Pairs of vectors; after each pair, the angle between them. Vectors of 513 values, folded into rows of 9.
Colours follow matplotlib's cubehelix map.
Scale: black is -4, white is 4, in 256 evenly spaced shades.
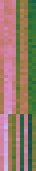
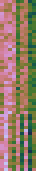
nearly parallel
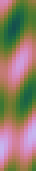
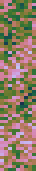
partly aligned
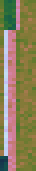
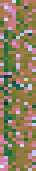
partly opposed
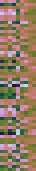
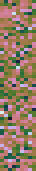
partly aligned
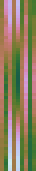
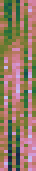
nearly opposite
